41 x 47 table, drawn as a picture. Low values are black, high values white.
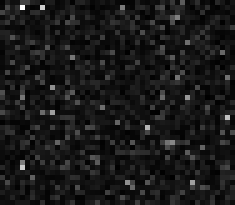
Slope: none. Average level on the scale: 10%. Histogram: skewed, a long tail of high values. Grain: fine. Mirror symmetry: none. Stripes: none.
